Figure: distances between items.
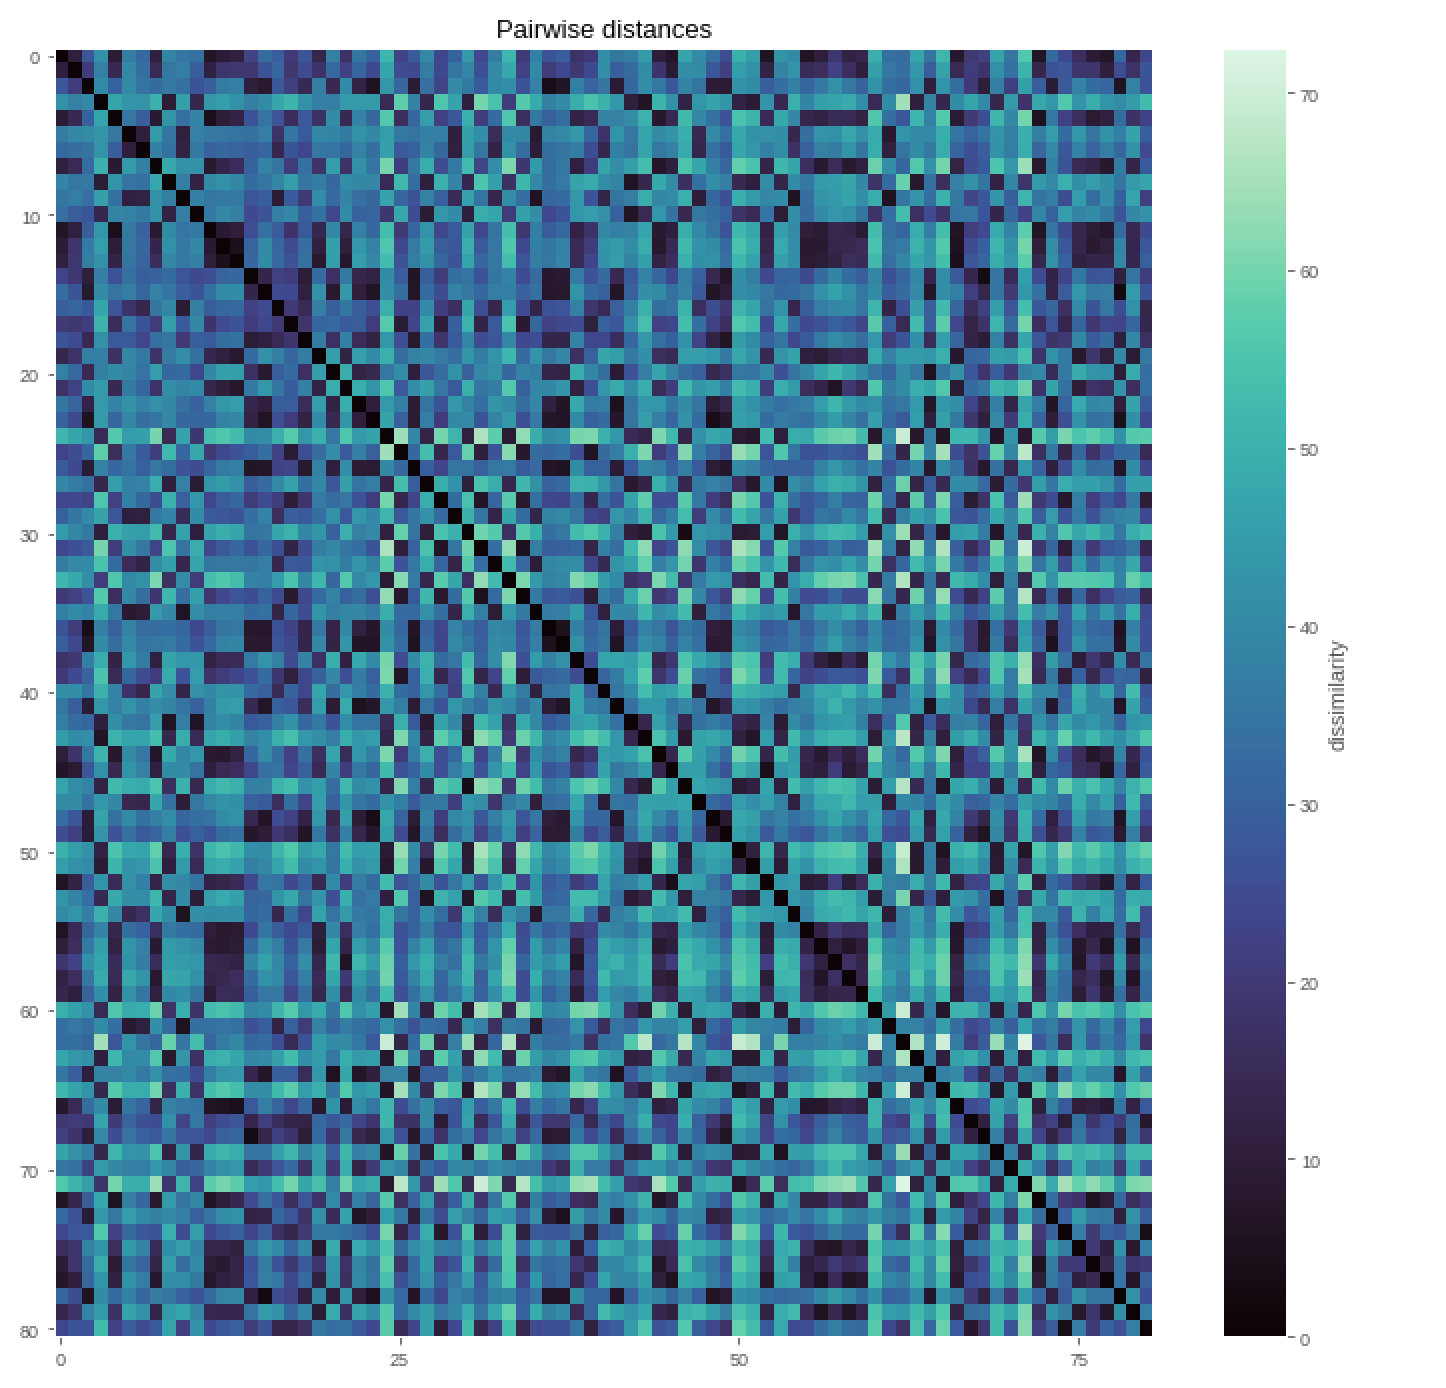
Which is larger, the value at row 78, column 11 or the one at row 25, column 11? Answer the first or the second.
the first
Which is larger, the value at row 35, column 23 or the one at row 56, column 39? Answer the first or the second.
the first
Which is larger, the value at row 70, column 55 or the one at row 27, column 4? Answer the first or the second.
the second
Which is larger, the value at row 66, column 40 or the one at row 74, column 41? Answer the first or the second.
the first
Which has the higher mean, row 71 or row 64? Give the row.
71
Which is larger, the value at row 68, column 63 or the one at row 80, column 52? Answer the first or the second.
the first
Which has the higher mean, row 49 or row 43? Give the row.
43
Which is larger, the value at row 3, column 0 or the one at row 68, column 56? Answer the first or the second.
the first
